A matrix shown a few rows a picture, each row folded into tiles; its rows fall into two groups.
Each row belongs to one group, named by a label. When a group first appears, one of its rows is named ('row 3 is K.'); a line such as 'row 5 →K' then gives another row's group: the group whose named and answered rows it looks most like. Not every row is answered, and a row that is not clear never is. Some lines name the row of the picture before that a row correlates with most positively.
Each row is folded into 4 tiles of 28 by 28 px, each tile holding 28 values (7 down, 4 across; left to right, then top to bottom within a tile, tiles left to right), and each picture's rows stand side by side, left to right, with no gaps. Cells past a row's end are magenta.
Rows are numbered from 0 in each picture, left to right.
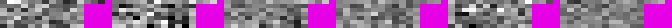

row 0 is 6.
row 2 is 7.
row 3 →7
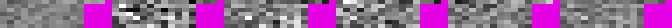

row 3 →6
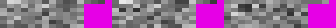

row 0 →6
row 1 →6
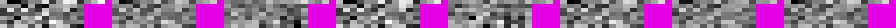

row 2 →7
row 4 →7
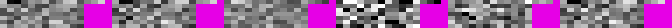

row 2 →6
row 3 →6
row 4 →7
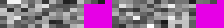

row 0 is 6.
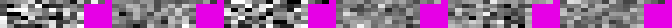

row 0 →7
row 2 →6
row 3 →7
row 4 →7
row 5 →6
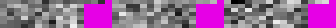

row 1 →7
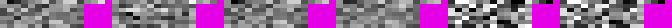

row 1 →7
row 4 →6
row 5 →6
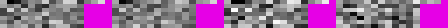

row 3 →7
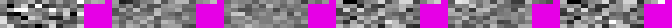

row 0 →7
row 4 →6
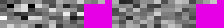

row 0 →7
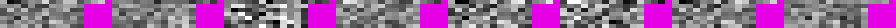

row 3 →6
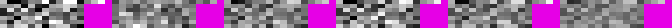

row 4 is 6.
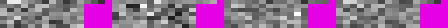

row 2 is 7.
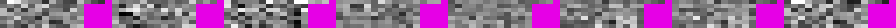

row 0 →6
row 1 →7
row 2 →7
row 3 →7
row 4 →7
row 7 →6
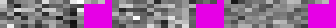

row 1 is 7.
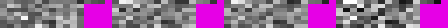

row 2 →6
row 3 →6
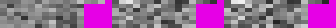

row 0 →7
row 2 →6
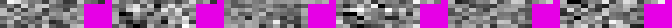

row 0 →6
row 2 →7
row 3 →7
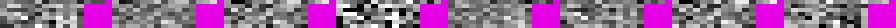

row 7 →7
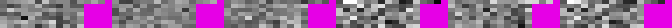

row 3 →6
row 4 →7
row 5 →6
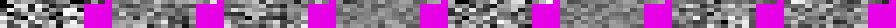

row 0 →7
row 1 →7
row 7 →6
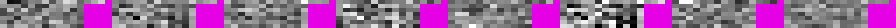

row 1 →7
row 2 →7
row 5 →7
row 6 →6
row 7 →7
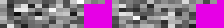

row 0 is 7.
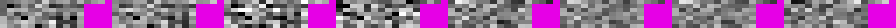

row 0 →7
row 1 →7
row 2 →7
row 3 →7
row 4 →6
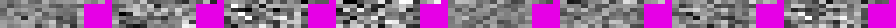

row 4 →6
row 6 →7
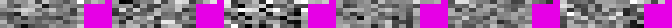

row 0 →7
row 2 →7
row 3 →7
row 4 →6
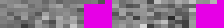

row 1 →7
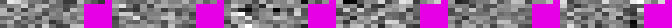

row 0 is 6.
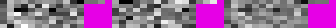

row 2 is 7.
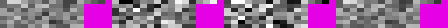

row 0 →6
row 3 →6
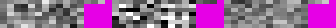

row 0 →7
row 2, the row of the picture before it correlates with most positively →1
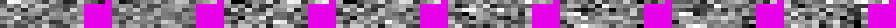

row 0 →6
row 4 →7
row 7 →7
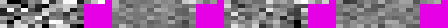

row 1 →7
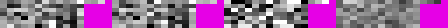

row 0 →7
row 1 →7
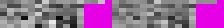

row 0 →7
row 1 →7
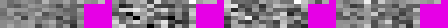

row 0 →7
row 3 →7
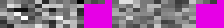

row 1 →6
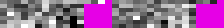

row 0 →7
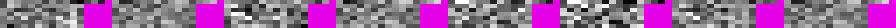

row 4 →6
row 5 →6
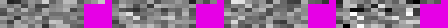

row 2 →6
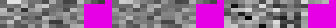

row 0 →6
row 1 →6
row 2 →7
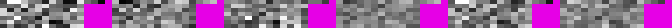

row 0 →6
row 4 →6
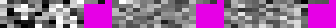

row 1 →6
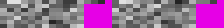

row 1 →6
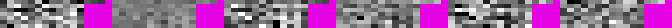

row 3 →7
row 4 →7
